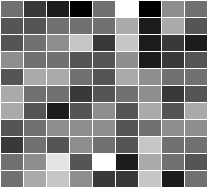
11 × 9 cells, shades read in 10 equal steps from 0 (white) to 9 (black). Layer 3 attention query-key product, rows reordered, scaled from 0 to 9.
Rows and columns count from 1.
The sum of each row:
52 47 49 51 40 48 45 42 45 38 43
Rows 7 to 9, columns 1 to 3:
3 6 8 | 6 5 4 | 7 5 6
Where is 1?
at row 10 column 3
